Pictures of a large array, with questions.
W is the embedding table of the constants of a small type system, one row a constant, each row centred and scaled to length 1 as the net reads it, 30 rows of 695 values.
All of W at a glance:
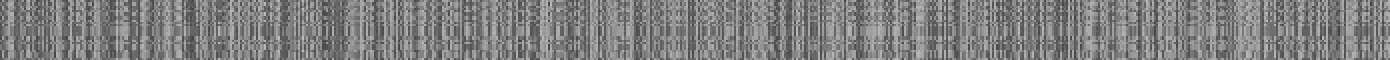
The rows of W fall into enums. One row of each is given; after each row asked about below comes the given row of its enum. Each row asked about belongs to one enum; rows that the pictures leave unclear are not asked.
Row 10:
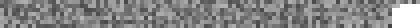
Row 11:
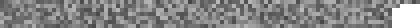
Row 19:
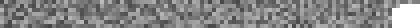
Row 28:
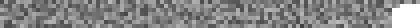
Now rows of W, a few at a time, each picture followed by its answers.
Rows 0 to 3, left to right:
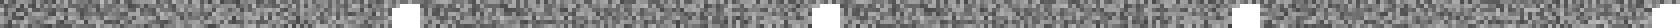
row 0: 19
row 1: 10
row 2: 10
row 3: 28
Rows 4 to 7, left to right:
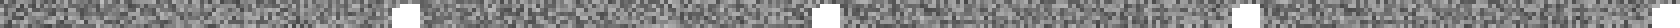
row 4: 19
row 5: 11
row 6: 10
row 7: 10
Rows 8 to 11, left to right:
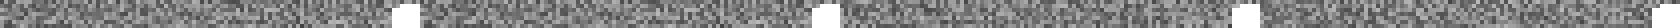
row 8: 28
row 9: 28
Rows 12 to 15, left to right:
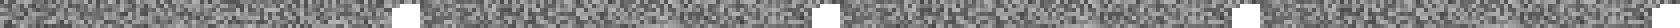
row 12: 28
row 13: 11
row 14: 11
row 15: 11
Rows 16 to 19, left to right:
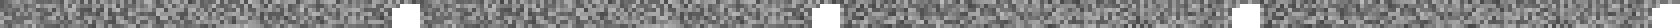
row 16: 11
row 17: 11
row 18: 19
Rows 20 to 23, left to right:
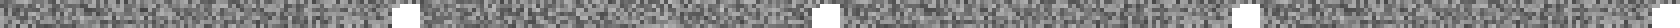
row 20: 10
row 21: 11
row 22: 10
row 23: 10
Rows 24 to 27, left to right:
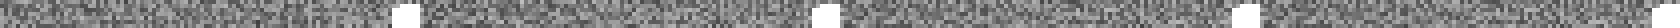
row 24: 10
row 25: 19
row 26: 28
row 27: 28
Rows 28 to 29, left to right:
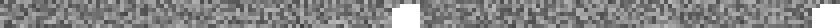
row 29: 11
